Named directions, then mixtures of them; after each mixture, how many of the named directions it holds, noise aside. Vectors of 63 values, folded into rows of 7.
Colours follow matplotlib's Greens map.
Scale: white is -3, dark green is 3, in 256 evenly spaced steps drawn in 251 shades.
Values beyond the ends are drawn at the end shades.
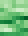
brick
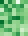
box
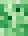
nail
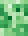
one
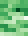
two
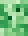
one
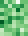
two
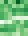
two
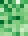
one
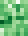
three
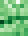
three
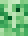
one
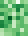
two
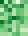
one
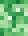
one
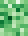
two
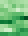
one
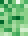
one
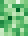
two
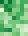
three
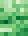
two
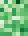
one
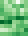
three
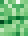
three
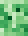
one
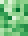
two
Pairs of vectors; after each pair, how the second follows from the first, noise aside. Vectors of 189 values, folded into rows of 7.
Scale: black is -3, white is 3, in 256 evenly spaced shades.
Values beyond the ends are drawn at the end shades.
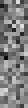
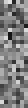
shuffled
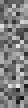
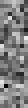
shuffled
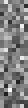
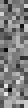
negated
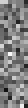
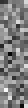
negated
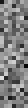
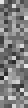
negated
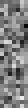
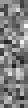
negated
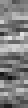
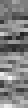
negated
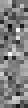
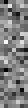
shuffled
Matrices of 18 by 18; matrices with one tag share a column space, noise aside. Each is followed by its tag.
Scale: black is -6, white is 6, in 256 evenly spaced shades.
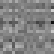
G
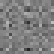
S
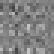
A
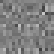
A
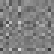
S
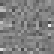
S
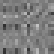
A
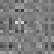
G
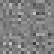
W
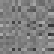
S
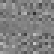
W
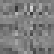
A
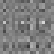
G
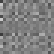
W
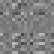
W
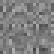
A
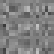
A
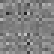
W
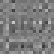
G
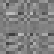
W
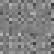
W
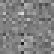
W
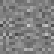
S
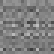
S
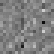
G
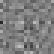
G
